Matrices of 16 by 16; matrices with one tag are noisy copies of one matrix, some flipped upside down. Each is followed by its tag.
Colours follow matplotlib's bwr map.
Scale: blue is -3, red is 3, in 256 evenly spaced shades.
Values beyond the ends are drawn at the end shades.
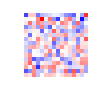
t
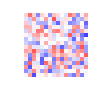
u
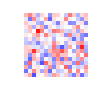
u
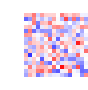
t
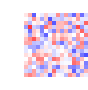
u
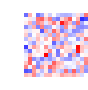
t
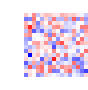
t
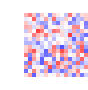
u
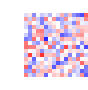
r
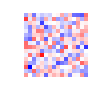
r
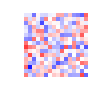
r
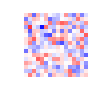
u
